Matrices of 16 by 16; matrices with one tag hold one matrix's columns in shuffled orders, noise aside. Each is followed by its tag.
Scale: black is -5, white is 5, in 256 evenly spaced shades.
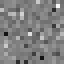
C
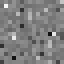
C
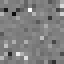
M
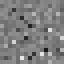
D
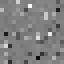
C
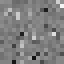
C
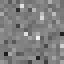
C
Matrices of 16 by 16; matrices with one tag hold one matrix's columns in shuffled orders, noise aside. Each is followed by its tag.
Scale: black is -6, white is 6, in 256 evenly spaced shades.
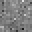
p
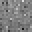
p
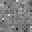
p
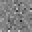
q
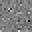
q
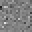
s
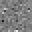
q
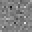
s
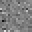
q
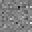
s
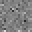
q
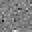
q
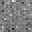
p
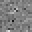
q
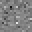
s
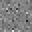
q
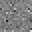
q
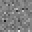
q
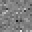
q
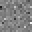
s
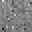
p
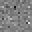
s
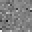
q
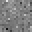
p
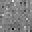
p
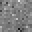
p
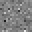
q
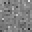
p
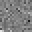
q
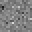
s
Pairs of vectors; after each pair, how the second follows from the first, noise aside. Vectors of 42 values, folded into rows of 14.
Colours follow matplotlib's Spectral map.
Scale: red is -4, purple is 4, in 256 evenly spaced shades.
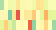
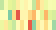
copied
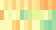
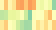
wrapped around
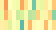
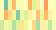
wrapped around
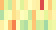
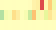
partly zeroed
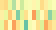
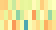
copied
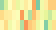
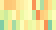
wrapped around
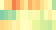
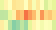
wrapped around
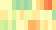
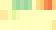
partly zeroed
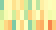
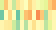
wrapped around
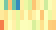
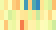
wrapped around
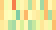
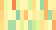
copied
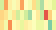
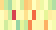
wrapped around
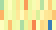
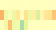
partly zeroed
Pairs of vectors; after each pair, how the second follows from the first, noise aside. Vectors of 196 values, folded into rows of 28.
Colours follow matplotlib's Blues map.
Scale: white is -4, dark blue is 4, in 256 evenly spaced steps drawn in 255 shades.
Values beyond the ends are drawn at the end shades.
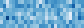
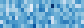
wrapped around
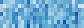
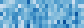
copied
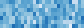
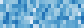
wrapped around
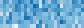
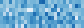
wrapped around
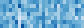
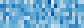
wrapped around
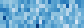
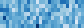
copied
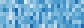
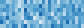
wrapped around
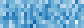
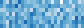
wrapped around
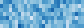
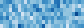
copied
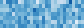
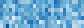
wrapped around
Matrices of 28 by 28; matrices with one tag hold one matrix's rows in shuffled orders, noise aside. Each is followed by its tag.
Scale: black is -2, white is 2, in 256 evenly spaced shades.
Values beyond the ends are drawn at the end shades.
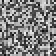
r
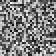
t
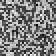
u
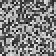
u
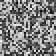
t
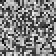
u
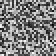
u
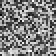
r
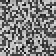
t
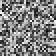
t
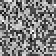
t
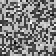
r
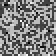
u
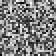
u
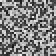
r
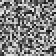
u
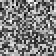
u
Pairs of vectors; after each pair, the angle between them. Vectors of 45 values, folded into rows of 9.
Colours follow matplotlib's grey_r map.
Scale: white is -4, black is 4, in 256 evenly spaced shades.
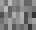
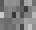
partly opposed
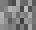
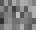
partly opposed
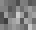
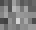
partly aligned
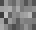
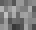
partly aligned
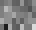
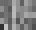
partly opposed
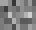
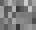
orthogonal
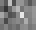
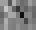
nearly opposite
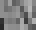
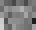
partly opposed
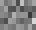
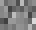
nearly parallel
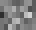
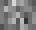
orthogonal
